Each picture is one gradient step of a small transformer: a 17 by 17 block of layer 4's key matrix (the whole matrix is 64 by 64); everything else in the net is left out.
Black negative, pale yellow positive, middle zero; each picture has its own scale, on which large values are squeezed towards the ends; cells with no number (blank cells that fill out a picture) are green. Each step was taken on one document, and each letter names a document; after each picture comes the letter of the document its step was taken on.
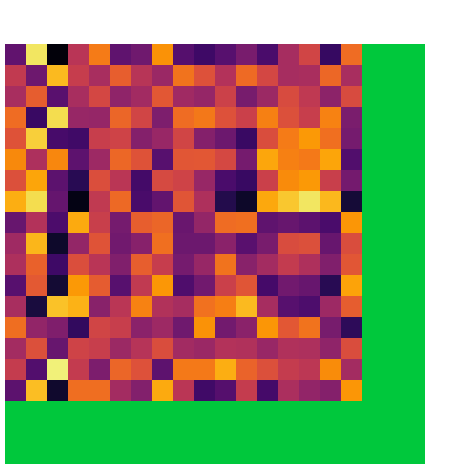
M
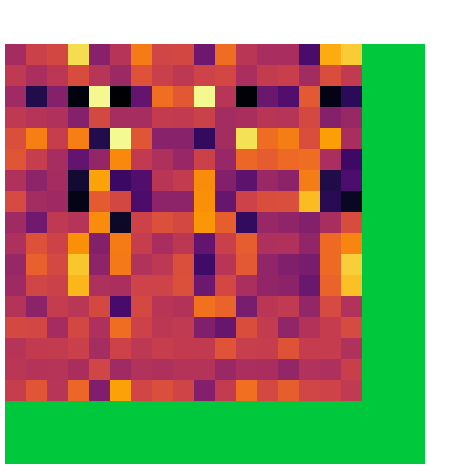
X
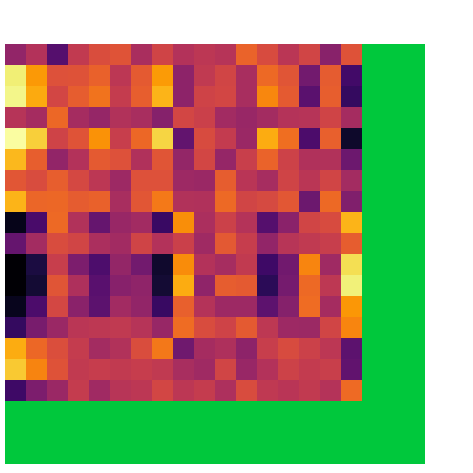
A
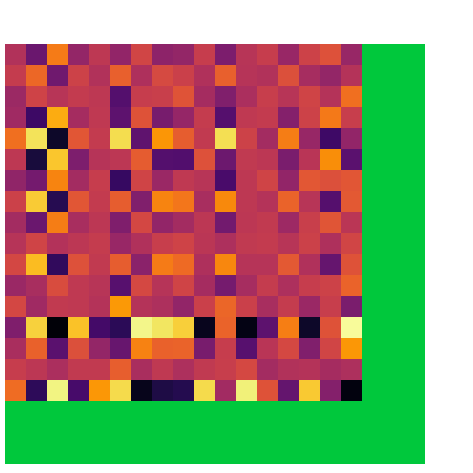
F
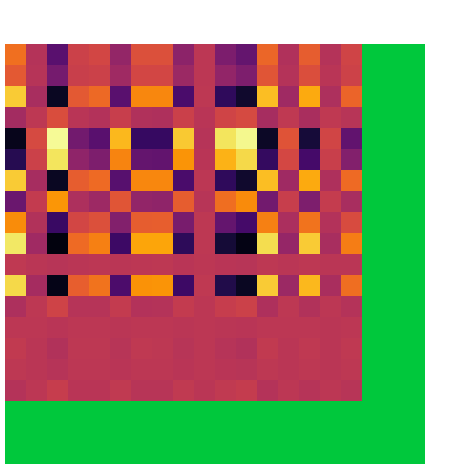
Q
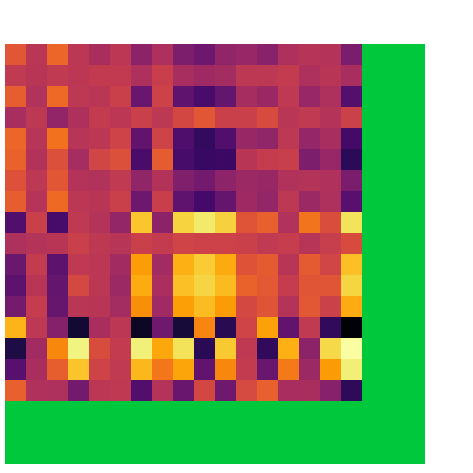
A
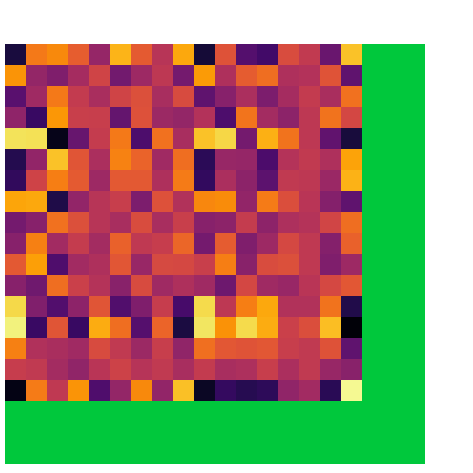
F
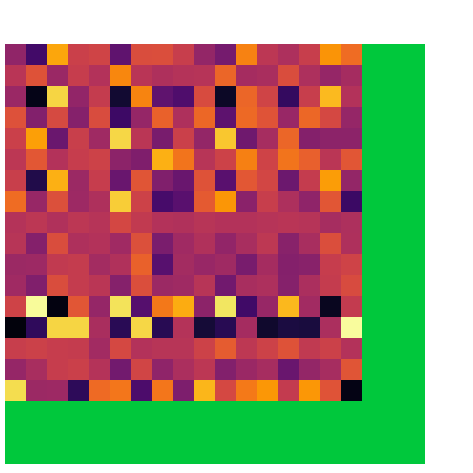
F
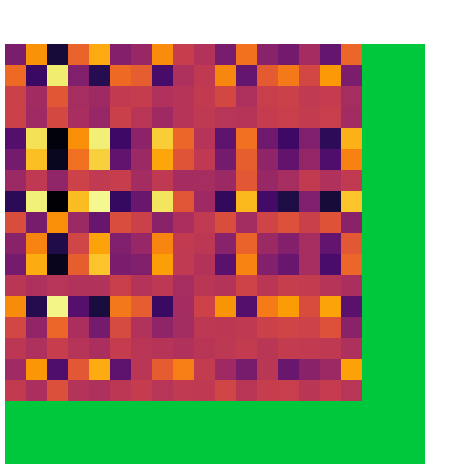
M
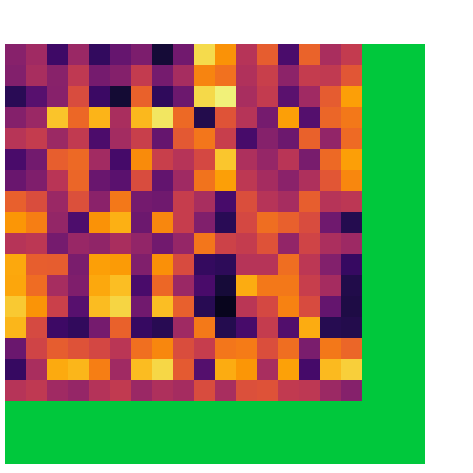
A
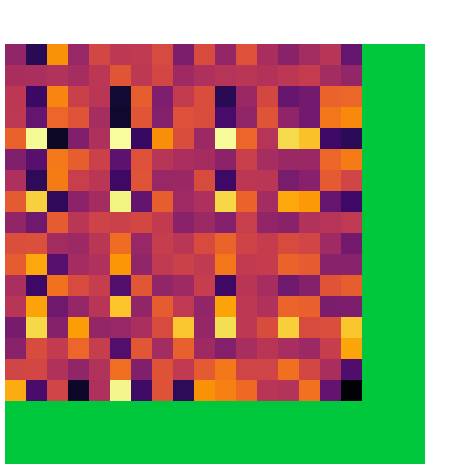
F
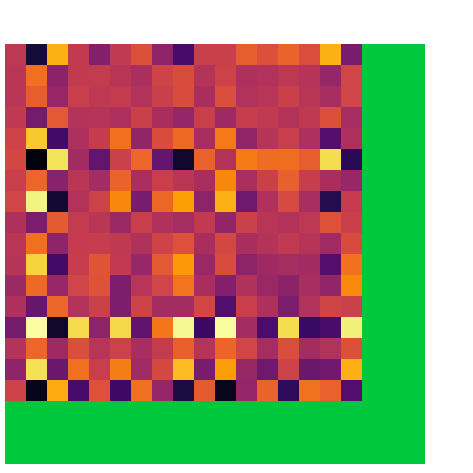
F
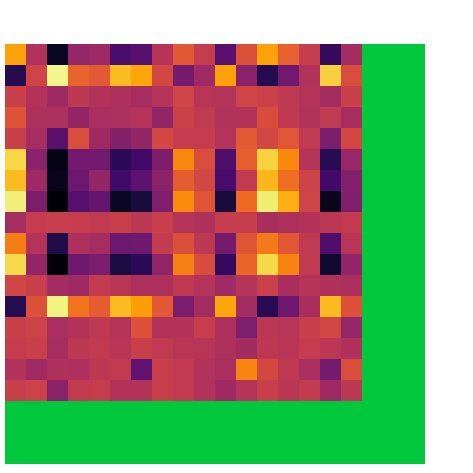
M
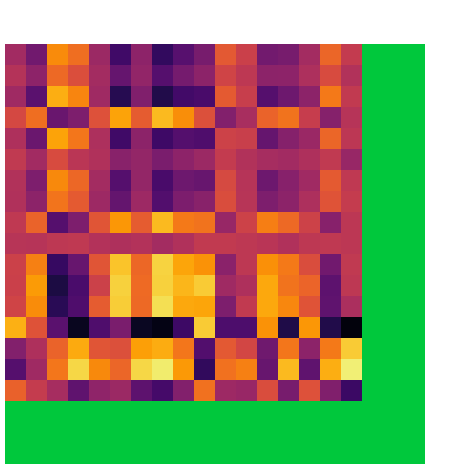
A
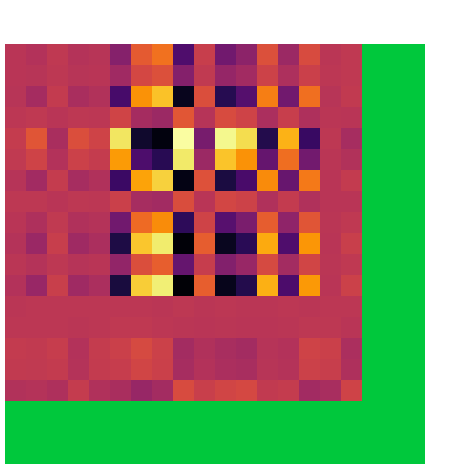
Q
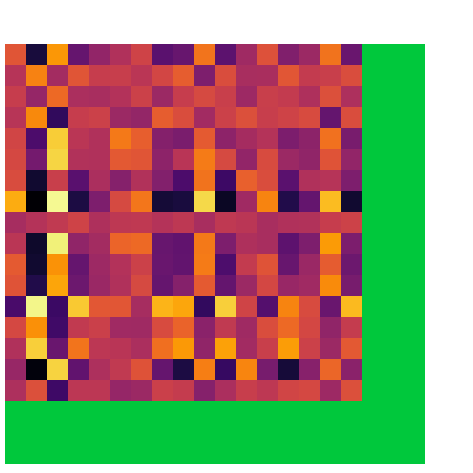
M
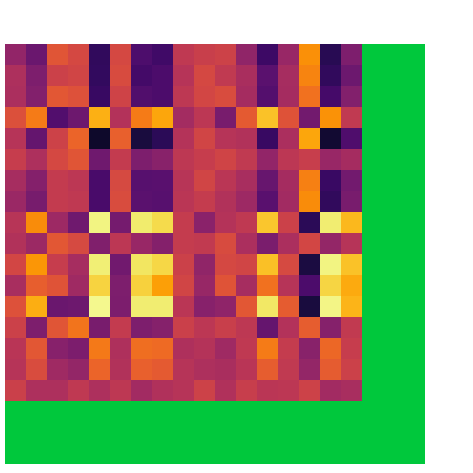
A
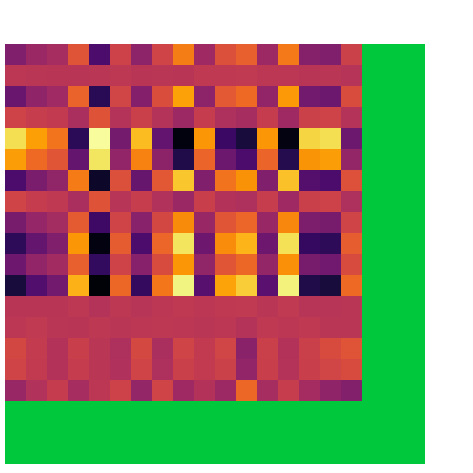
Q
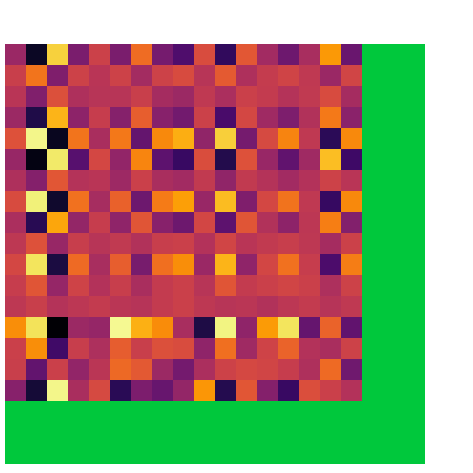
F
